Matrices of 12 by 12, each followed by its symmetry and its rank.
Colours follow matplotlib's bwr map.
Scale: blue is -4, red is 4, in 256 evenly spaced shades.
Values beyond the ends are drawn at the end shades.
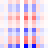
neither, rank one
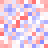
symmetric, full rank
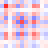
symmetric, rank two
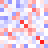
symmetric, full rank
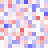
neither, full rank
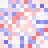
symmetric, full rank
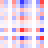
neither, rank one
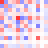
symmetric, rank two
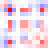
symmetric, rank two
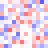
neither, full rank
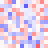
neither, full rank
